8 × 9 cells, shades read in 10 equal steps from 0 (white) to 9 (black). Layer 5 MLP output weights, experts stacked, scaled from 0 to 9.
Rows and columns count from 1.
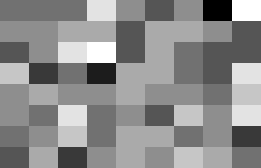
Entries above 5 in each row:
2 2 4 3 0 1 1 2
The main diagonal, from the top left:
5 4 1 8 3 6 5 3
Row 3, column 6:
3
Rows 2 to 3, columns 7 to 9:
3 4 6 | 5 6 6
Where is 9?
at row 1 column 8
